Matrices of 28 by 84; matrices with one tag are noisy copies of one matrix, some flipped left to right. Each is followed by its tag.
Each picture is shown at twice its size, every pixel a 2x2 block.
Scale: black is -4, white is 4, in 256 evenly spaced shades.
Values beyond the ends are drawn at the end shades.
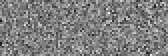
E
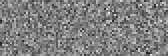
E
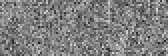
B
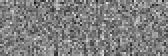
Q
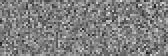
E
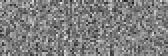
Q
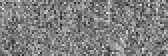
B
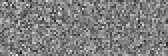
E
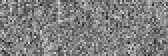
B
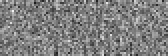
Q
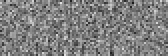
Q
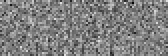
Q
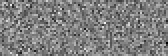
E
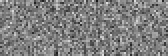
Q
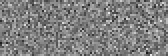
E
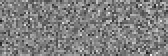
E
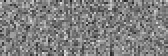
Q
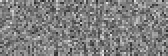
Q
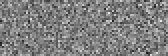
E
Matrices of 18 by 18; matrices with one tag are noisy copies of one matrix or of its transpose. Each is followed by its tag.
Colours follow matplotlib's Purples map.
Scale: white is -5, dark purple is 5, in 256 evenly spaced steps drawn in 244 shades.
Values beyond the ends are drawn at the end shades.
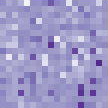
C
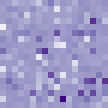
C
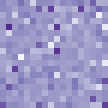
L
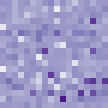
C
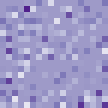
L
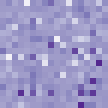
C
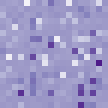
C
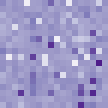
C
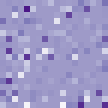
L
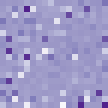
L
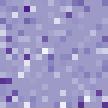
L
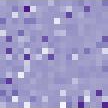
L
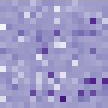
C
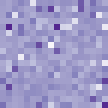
L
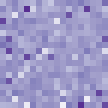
L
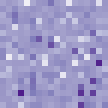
C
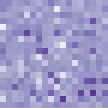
C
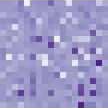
C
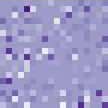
L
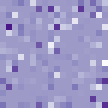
L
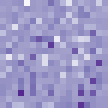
C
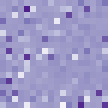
L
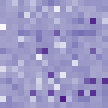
C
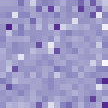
L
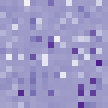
C
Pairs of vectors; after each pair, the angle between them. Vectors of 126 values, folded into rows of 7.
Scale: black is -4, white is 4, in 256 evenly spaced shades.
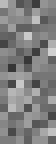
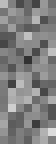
nearly parallel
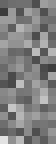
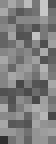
partly opposed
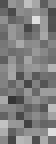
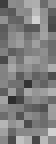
nearly parallel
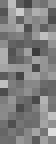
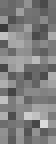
orthogonal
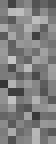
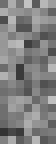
orthogonal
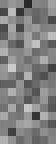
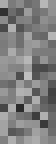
partly aligned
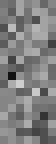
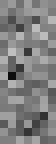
partly aligned
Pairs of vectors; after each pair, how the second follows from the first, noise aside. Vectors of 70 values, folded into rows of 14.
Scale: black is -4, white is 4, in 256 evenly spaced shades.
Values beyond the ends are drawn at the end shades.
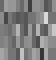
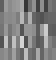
shuffled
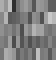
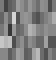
shuffled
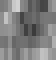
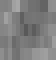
shrunk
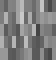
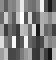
scaled up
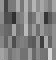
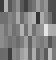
shuffled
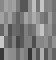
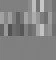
partly zeroed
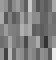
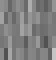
shrunk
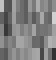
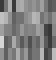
reversed
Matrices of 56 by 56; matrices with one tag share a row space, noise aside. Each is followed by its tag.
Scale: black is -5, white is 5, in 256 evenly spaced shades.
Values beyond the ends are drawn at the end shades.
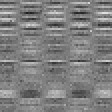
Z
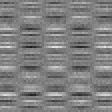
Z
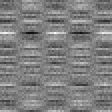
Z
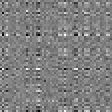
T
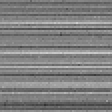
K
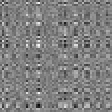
T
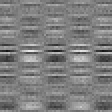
Z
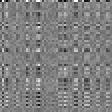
T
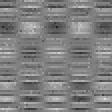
Z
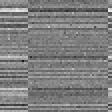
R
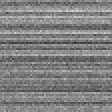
K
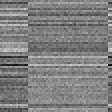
R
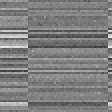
R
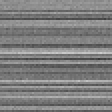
K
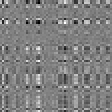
T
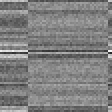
R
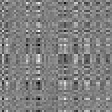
T
